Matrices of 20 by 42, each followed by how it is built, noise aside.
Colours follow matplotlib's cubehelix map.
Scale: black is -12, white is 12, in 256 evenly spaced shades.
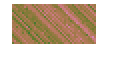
Toeplitz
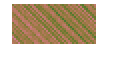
Toeplitz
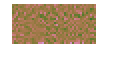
low rank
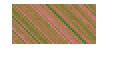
Toeplitz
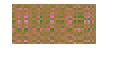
low rank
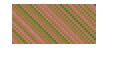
Toeplitz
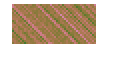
Toeplitz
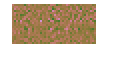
low rank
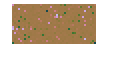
sparse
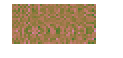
low rank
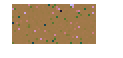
sparse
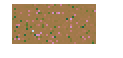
sparse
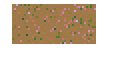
sparse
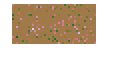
sparse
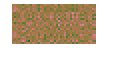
low rank
